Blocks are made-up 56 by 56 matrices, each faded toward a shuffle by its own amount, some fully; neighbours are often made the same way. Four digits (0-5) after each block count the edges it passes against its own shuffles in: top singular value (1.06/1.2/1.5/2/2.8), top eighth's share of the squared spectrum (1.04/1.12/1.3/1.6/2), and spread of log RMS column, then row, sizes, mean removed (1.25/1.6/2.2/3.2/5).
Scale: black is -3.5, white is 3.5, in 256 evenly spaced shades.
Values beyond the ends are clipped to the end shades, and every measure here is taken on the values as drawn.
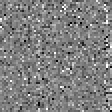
1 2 2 0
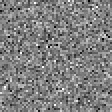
0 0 0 0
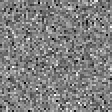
0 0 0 0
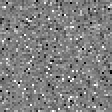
0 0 0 0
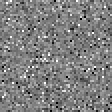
1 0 0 0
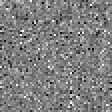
2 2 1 0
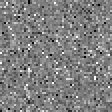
2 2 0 0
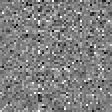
3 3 2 1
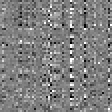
4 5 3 2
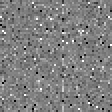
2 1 1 0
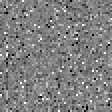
2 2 1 0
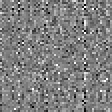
3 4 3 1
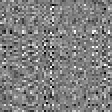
4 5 3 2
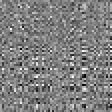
5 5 3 3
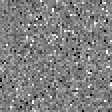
0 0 0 0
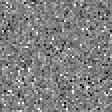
0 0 0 0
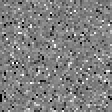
0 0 0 0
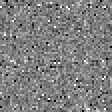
1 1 0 1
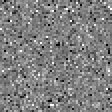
0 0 0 1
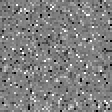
2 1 0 0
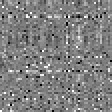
4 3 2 2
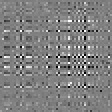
5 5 3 4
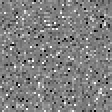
2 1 0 0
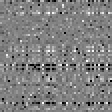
5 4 2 3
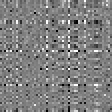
5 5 3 3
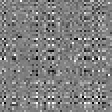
5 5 3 3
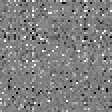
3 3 1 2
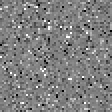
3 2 1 0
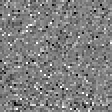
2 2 0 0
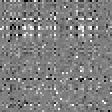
5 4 2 3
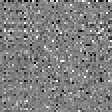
4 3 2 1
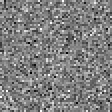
2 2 0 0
